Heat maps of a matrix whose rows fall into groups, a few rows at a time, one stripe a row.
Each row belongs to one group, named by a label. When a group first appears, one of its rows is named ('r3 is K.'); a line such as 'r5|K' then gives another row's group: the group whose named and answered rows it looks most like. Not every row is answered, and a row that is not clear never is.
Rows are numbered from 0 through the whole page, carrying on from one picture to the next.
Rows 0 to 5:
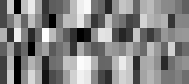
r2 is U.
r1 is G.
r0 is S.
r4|S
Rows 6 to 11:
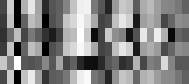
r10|U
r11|S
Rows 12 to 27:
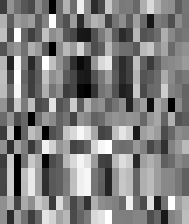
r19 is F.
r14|U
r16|U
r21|S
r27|U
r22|U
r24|S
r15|G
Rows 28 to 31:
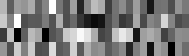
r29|U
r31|F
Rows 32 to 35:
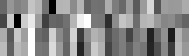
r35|F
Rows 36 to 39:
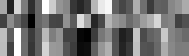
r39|U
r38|U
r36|U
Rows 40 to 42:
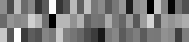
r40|F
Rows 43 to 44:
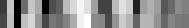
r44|S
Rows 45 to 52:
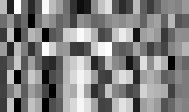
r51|G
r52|S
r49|G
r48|U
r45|U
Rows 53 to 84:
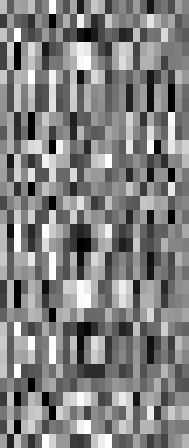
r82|G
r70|U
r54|G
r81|S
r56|S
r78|F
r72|F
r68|F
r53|F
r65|F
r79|U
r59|F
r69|U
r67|G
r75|G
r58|F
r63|G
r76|U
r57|S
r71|F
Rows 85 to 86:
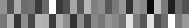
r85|F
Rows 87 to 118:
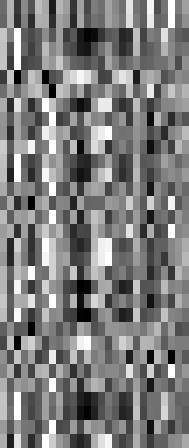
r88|G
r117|F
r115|U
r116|U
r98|U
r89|U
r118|U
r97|F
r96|U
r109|U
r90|U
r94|U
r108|F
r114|F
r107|U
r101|G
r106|F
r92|S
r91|U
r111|S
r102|F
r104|U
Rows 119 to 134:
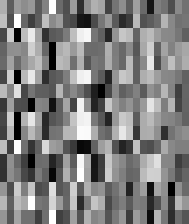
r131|G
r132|F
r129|U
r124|S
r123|G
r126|G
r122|G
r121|S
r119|F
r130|G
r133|F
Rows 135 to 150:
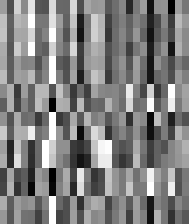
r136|F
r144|F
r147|G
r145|U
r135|F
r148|G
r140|F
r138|F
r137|F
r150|F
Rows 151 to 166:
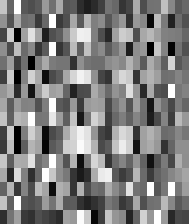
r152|F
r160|S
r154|F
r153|S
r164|G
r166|G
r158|F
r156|S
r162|F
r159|F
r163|U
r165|U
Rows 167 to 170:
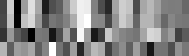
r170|F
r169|G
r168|S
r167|S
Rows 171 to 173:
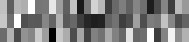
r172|U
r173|G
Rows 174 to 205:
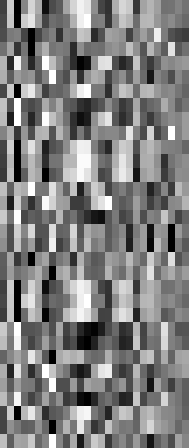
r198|U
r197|U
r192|G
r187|F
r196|S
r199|G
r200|U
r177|G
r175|S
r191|F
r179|F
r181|U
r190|F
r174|S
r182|U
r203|S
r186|S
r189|U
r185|S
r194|S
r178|U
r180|S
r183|G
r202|U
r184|S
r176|G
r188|U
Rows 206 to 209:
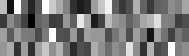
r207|G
